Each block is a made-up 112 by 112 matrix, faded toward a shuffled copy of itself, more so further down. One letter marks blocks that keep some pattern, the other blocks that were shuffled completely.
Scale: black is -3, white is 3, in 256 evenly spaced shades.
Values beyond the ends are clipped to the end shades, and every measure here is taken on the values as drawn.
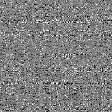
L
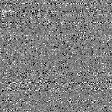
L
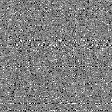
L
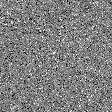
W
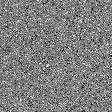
W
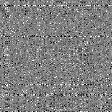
L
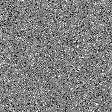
W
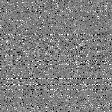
L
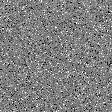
W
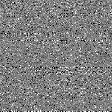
L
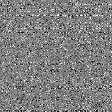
L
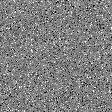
W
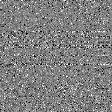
L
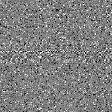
L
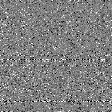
L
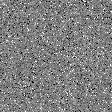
W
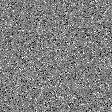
W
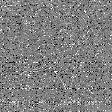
L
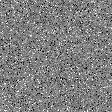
W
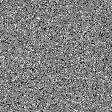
W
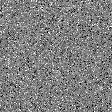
W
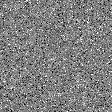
W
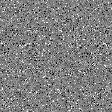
L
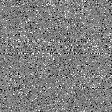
L
